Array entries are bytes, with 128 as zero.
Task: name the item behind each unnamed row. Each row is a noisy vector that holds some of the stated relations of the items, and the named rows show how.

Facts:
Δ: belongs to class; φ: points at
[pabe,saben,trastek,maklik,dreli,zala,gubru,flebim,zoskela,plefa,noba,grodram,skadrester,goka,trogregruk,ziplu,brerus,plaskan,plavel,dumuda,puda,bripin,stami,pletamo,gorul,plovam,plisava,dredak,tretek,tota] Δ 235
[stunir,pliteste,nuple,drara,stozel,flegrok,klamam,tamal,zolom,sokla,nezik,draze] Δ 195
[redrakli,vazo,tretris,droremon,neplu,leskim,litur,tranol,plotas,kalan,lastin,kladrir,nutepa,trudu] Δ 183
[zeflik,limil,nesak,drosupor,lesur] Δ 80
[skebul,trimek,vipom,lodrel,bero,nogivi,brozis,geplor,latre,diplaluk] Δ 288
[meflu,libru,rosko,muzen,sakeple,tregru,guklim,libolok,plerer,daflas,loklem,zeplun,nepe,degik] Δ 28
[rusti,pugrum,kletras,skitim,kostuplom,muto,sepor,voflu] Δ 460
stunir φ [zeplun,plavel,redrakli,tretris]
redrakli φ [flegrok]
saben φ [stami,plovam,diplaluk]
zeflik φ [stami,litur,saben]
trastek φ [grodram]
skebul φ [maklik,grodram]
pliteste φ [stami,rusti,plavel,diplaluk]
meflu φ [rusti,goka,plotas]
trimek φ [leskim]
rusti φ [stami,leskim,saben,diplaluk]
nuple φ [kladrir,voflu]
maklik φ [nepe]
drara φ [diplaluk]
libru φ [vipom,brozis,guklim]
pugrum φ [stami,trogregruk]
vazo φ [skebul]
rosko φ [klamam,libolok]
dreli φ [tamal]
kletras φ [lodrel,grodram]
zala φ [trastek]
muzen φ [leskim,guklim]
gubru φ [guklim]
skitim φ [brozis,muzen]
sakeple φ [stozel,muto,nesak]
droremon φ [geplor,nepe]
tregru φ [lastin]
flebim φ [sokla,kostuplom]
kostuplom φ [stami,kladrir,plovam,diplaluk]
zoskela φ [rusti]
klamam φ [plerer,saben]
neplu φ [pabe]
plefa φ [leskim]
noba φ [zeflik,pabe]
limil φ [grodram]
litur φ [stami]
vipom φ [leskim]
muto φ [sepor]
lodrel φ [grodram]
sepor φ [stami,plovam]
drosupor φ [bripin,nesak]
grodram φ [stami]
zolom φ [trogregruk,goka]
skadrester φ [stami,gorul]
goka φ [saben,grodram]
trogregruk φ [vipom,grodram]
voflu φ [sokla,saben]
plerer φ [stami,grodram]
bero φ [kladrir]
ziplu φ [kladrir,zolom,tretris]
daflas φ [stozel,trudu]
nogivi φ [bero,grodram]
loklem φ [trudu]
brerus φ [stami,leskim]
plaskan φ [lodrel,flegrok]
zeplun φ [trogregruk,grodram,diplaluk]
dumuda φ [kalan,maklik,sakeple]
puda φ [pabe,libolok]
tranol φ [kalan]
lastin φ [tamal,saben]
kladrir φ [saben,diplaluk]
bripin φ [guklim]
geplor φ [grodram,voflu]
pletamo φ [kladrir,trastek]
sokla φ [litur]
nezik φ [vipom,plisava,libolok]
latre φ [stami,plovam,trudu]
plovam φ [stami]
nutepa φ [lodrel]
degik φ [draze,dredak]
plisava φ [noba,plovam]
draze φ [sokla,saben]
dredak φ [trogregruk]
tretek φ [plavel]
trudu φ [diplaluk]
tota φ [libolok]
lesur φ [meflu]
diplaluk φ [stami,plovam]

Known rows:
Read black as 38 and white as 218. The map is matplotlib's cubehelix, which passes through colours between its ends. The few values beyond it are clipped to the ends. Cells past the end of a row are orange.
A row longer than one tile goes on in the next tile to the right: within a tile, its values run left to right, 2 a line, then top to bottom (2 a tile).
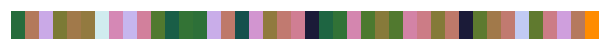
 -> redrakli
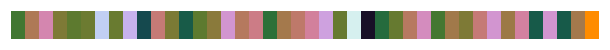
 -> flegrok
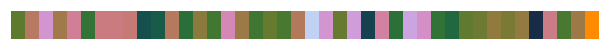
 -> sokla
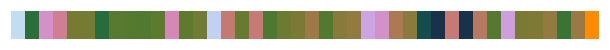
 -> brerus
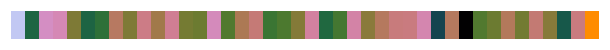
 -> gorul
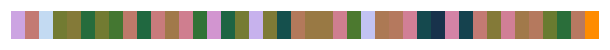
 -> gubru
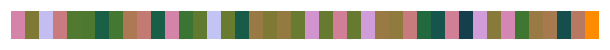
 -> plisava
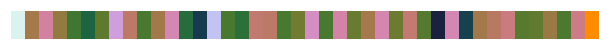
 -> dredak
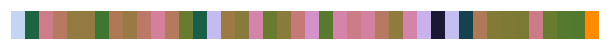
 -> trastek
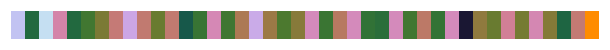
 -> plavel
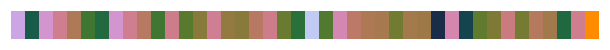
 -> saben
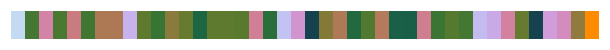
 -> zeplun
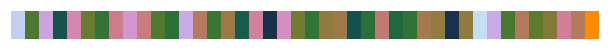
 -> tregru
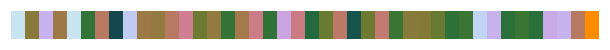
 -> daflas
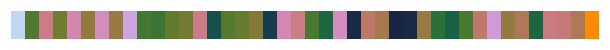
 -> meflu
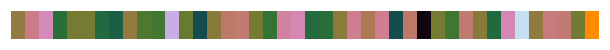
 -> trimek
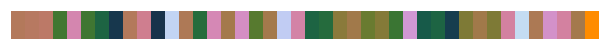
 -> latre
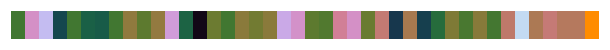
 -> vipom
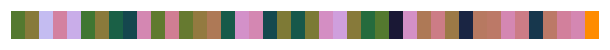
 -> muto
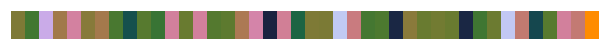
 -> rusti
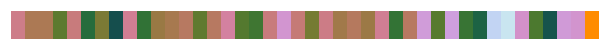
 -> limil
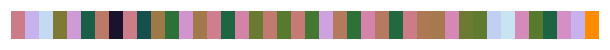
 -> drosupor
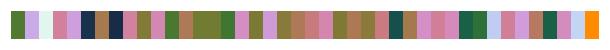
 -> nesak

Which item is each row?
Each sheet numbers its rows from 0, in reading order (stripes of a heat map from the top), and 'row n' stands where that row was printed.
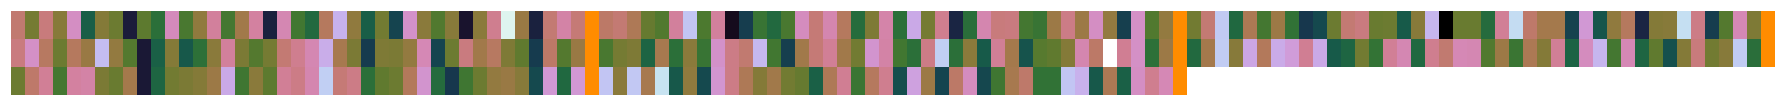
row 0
pugrum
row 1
stunir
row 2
skitim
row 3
zolom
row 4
lodrel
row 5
kladrir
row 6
klamam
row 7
sakeple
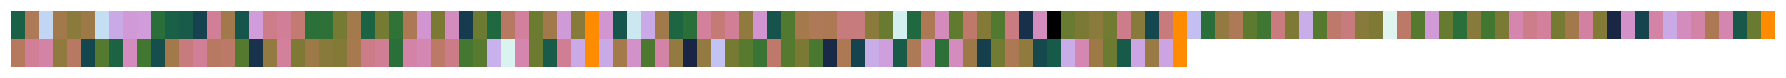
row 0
tretris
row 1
stami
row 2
plaskan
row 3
zeflik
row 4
rosko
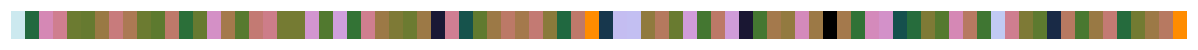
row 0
goka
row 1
neplu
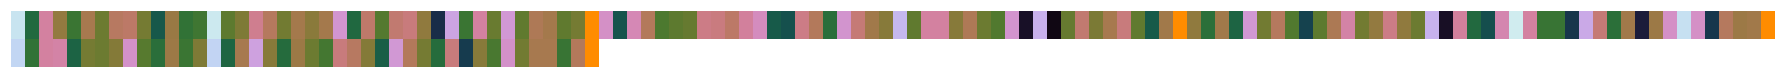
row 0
ziplu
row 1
grodram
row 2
kletras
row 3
tretek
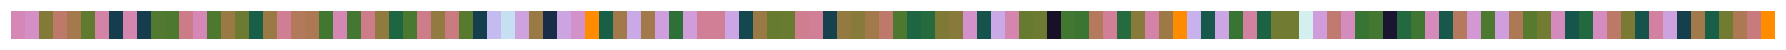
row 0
lesur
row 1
litur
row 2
nepe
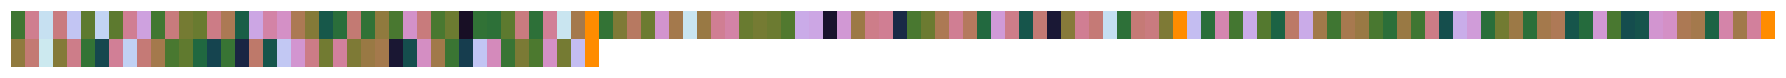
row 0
trudu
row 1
nutepa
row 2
plerer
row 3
libolok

